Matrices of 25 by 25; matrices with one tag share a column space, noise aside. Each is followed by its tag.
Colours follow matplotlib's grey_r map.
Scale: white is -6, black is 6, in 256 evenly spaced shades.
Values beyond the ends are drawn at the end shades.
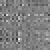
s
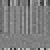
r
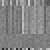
r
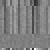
r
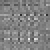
s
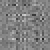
s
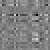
s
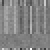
r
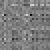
s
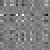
s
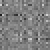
s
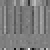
r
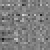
s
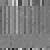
r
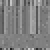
r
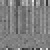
r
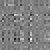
s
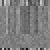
r
